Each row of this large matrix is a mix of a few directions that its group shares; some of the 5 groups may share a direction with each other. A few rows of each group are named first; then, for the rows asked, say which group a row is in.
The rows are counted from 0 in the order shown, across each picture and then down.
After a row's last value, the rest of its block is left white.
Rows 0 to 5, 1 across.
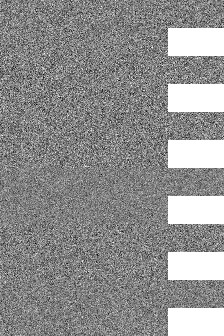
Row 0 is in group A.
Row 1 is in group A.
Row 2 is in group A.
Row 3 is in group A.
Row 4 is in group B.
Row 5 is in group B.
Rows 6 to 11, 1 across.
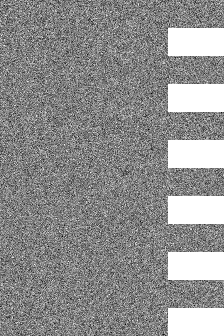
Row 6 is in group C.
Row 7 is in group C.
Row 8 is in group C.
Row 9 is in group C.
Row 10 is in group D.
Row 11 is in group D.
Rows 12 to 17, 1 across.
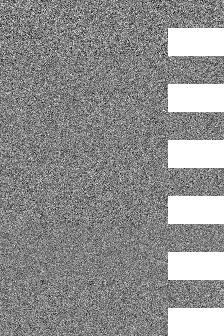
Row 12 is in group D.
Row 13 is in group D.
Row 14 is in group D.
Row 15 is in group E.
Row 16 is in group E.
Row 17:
C
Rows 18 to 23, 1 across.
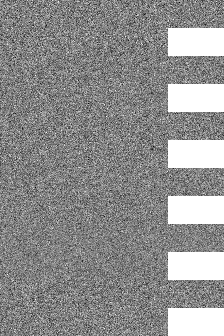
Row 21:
E
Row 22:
B
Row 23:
E
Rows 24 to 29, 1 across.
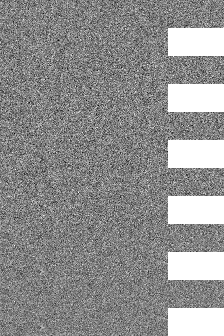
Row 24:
A
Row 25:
D
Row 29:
E
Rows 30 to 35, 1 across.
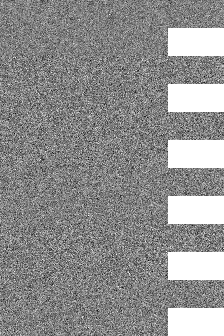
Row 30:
C
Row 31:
C
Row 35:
B
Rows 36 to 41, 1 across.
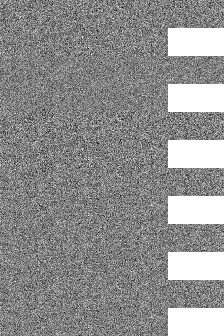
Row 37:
A
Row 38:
B
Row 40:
C
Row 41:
B
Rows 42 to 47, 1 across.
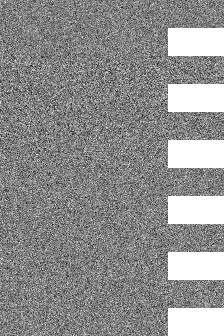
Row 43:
D
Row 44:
C
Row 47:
A
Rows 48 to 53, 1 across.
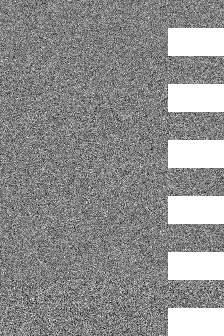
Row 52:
B
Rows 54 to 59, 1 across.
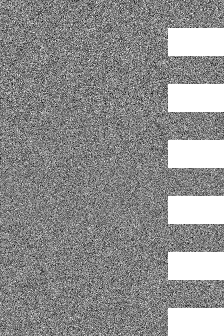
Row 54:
E
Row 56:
D
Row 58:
E
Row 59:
D
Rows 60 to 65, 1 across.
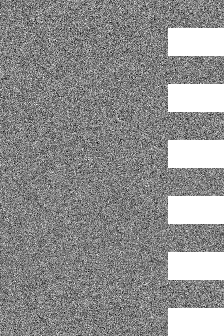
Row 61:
A
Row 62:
B
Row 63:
B
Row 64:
B
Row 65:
E
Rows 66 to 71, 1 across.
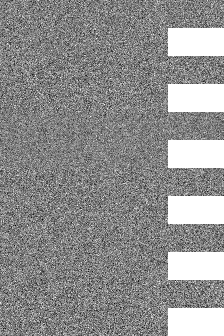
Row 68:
C
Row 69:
A
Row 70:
E
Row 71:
D
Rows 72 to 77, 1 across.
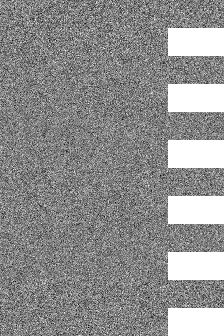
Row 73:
C
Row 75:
B
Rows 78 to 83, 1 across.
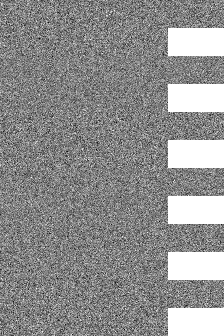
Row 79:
D
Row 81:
D
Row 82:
D
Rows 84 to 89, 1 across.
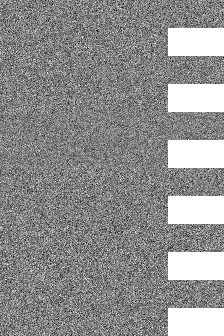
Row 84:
B
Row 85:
A
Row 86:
D
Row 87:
E
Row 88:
A
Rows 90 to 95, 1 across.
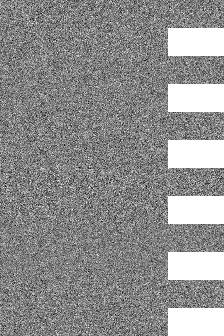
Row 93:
C
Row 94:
B
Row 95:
D
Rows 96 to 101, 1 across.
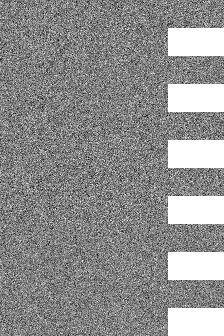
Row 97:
A
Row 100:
B
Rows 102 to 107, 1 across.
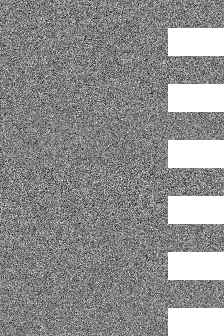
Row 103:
C
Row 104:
B
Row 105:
D
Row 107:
E
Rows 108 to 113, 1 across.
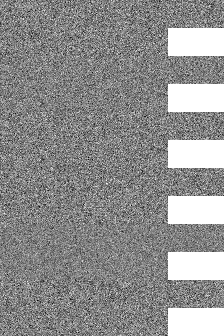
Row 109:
E
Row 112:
B
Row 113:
C
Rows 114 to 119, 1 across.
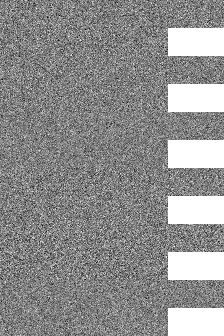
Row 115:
A
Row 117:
E
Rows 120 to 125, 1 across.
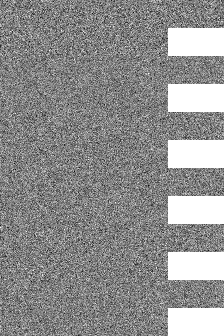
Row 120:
D
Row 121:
B
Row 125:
D
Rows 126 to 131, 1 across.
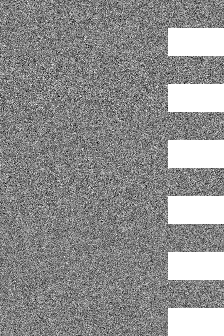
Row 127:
A
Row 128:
B
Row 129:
C
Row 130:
C
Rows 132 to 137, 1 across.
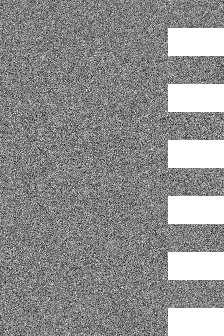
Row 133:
C
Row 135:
E
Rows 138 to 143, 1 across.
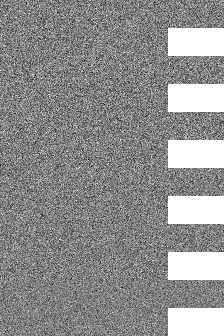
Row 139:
E
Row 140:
B
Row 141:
E
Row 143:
B
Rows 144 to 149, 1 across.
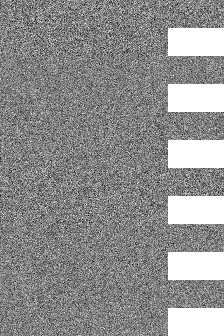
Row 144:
E
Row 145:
D
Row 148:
D
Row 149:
E
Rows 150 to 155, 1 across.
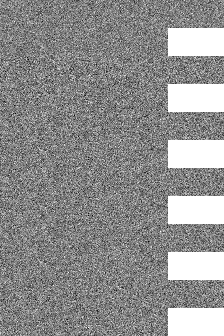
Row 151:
C
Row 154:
B
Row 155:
B
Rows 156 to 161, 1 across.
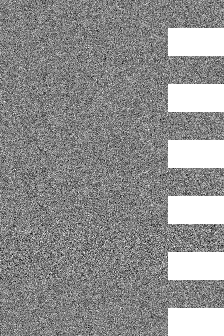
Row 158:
B
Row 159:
E
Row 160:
D
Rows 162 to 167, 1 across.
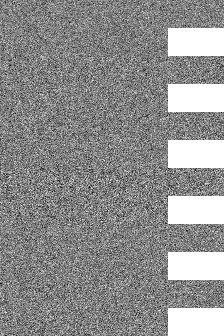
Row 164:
E
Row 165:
C
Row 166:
D
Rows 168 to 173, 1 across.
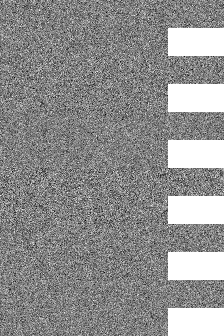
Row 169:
E
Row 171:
D
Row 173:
C
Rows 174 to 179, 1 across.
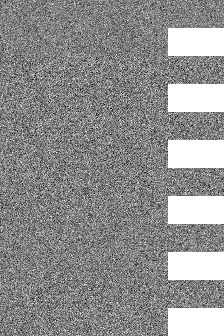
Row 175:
E
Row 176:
E
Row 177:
D
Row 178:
A
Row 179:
E
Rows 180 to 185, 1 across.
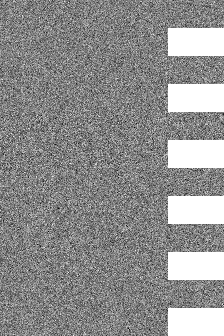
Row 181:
A
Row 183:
A
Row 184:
C
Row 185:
A
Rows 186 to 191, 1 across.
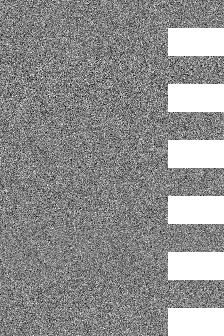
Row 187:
E
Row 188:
D
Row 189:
A
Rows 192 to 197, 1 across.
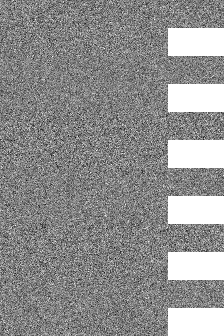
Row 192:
E
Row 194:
D
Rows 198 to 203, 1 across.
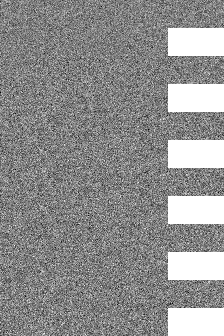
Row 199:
D
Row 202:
E
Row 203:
A
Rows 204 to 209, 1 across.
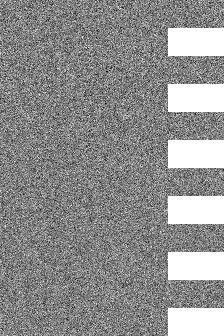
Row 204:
B
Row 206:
C
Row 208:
B
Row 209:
C
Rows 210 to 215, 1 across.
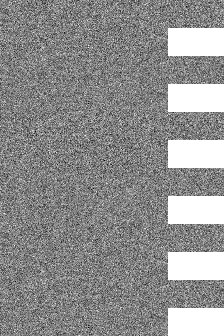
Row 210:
E
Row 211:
C
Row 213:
C
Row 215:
B
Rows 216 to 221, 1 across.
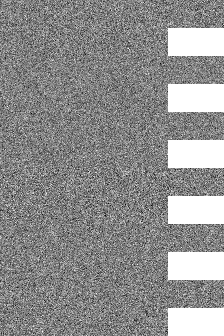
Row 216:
A
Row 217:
B
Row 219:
C
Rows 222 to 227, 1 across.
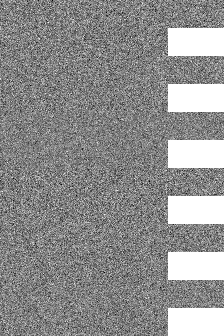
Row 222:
C
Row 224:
B
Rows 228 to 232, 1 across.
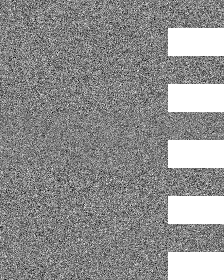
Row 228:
E
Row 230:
C
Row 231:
C
